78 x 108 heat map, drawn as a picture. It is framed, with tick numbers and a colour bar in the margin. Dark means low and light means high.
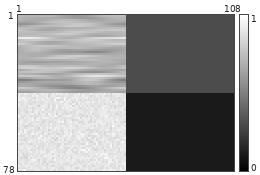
The table splits into 2 rows of 2 panels. Panel 1,1: high, streaked across. Panel 1,2: low, flat. Panel 2,1: very high, fine-grained, faint in contrast. Panel 2,2: very low, flat.
